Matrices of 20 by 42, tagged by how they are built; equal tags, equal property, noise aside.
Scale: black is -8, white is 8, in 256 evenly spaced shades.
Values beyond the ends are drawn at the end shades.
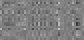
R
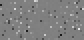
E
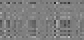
R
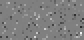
E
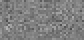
R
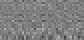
R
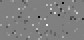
E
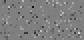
E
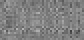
R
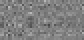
R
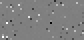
E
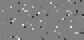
E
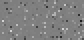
E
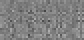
R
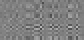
R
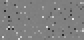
E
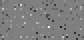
E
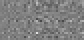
R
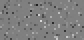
E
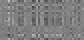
R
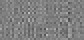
R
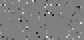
E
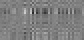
R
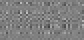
R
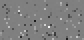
E
